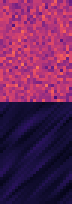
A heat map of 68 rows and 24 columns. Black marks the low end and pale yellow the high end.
The table splits into 2 rows of 1 panel. Panel 1,1: middling, fine-grained. Panel 2,1: very low, slanting up to the right, faint in contrast.
